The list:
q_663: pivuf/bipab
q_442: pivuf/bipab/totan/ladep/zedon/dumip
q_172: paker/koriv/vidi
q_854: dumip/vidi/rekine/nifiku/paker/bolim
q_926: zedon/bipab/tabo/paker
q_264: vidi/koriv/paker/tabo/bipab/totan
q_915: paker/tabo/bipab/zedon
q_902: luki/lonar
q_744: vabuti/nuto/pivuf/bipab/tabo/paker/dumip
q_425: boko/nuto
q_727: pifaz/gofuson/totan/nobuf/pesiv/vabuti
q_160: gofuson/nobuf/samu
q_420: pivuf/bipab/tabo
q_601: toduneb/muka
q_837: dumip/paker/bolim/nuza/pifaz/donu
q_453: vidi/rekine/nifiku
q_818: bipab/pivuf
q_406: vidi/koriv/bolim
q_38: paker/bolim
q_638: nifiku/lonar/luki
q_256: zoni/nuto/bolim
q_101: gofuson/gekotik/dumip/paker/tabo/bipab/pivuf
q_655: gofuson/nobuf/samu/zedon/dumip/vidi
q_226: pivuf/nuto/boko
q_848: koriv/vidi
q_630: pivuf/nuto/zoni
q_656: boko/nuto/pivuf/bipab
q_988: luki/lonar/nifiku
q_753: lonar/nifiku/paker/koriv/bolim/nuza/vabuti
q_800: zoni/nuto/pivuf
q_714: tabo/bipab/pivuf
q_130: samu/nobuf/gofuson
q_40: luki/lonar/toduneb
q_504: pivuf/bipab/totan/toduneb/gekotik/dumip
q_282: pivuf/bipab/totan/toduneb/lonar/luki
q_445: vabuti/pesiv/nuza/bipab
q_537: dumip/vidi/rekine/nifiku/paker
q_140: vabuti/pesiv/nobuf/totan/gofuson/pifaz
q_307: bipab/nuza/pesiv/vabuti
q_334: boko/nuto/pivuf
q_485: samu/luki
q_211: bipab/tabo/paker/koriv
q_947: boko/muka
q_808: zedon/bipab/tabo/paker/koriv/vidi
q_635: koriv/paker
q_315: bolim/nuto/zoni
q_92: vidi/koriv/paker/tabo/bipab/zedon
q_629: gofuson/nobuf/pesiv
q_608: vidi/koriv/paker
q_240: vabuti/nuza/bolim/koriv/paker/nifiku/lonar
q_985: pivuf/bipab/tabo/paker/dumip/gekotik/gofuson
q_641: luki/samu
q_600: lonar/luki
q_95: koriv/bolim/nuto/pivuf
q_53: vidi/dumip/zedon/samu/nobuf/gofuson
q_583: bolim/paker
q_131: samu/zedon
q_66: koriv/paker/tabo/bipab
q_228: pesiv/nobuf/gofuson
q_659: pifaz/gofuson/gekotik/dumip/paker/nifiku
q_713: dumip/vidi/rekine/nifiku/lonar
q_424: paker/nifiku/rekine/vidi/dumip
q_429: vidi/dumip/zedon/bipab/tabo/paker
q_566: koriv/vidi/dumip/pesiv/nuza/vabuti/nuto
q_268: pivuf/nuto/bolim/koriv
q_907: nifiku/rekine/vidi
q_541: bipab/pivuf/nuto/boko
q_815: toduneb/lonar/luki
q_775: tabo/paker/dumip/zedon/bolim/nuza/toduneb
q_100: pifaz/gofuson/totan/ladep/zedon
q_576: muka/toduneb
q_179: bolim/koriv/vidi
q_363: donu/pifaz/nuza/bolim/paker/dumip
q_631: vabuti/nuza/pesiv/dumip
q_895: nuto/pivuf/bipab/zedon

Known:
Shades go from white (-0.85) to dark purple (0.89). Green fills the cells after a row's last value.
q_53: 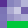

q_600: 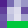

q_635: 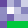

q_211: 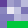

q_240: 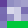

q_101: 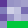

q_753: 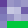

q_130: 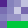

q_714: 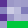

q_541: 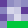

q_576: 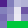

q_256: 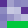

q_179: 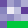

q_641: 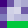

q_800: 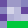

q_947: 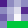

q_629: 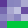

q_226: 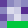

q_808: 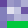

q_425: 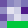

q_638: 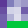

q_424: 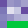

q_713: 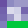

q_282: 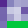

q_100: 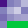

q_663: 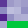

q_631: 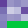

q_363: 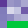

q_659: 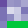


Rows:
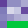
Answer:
q_655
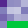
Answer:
q_92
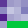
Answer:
q_818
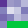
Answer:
q_429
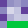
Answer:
q_334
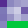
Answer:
q_775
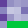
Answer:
q_656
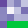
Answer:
q_608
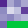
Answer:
q_406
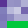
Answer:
q_985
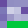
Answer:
q_566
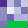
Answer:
q_583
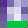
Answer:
q_902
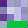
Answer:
q_420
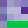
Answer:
q_315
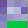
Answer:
q_307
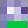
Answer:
q_907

